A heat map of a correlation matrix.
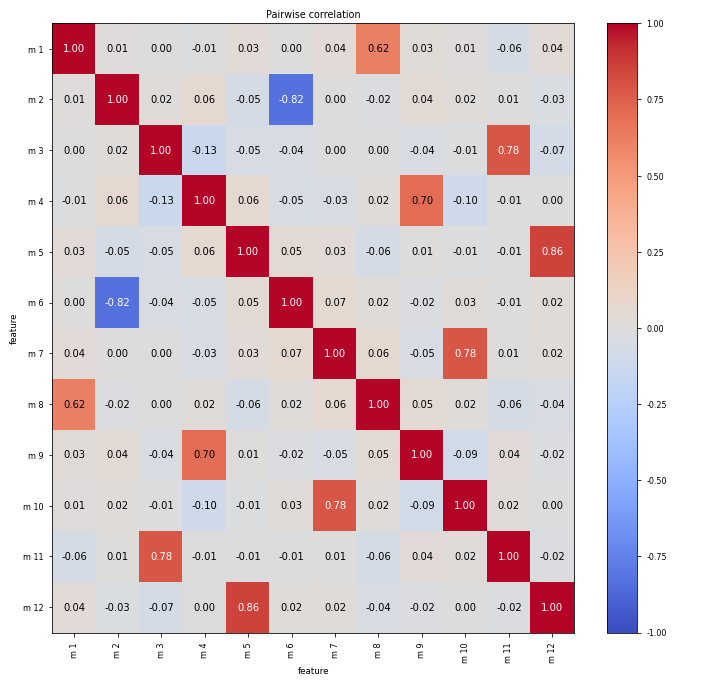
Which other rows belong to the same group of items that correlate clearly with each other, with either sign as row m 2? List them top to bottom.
m 6
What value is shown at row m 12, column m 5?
0.86
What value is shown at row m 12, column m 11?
-0.02
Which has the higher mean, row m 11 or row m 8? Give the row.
m 11
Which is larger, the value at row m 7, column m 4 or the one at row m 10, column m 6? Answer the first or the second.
the second
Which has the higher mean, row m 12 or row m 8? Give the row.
m 12
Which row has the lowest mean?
m 2
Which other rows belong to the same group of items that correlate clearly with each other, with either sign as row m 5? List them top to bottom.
m 12
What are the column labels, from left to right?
m 1, m 2, m 3, m 4, m 5, m 6, m 7, m 8, m 9, m 10, m 11, m 12
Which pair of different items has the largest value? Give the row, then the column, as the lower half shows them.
m 12, m 5
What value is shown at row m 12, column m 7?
0.02
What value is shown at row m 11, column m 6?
-0.01
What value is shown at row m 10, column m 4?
-0.10
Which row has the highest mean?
m 7
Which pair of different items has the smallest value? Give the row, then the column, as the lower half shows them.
m 6, m 2
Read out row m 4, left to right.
-0.01 0.06 -0.13 1.00 0.06 -0.05 -0.03 0.02 0.70 -0.10 -0.01 0.00
